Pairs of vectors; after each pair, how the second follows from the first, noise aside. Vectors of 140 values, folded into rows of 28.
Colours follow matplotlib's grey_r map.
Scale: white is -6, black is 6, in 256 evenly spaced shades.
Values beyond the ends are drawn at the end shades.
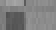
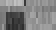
scaled up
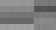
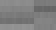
shrunk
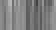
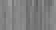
shrunk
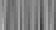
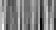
scaled up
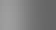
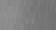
shrunk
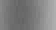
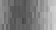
scaled up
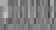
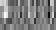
scaled up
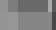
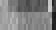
scaled up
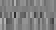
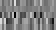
scaled up
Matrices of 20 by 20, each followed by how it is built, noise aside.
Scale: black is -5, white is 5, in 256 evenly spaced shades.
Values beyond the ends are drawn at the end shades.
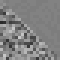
lower triangular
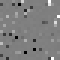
sparse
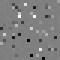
sparse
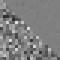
lower triangular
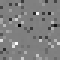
sparse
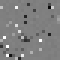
sparse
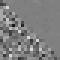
lower triangular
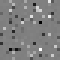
sparse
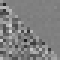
lower triangular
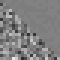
lower triangular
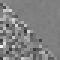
lower triangular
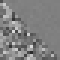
lower triangular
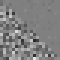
lower triangular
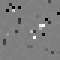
sparse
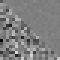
lower triangular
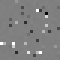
sparse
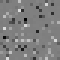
sparse
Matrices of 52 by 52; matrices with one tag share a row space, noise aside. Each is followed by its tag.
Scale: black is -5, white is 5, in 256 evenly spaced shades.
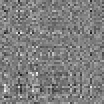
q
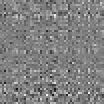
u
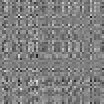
q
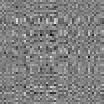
u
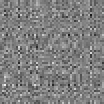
q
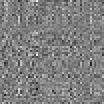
q
